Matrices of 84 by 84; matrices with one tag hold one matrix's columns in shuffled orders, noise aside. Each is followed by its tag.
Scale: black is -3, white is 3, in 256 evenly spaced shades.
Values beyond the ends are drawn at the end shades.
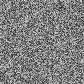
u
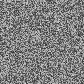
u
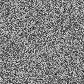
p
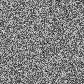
p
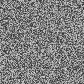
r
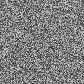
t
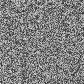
u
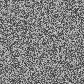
p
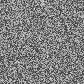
t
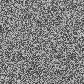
t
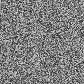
p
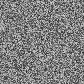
r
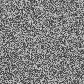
t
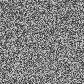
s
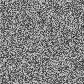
u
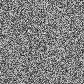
p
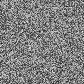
p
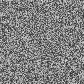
u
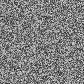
r
